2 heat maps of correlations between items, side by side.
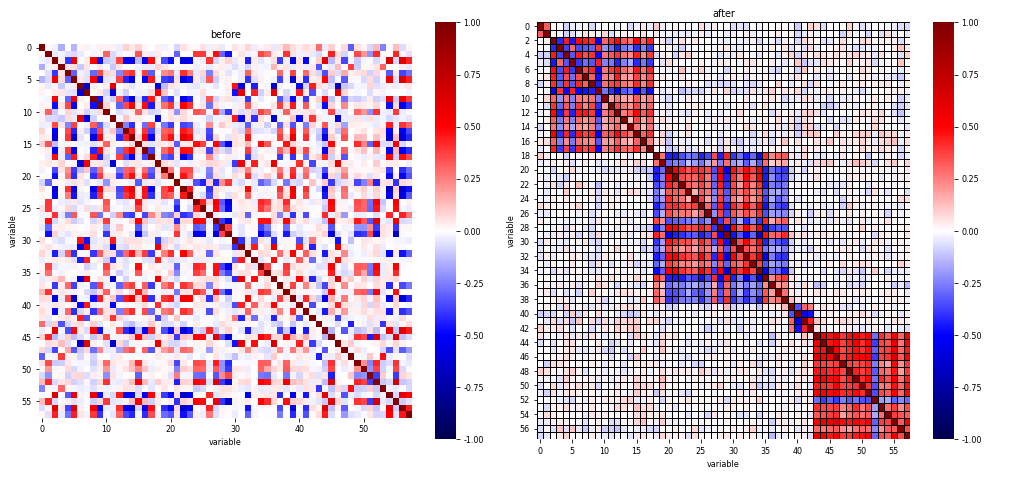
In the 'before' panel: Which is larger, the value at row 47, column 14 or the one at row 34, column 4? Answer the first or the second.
the first
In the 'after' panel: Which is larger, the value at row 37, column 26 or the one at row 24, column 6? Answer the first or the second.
the second
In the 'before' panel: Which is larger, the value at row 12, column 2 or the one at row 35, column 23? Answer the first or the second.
the first
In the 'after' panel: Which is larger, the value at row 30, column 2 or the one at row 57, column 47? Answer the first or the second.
the second
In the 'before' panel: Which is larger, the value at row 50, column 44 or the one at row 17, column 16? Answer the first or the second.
the first
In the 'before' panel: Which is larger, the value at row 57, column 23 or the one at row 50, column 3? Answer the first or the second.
the second
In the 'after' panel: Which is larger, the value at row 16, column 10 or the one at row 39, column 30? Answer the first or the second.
the first
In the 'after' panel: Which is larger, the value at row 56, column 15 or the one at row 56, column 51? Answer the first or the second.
the second
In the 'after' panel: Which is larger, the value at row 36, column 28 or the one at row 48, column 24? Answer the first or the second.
the second
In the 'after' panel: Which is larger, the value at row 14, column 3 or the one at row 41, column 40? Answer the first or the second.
the first
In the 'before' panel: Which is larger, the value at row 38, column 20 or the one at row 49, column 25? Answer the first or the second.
the second
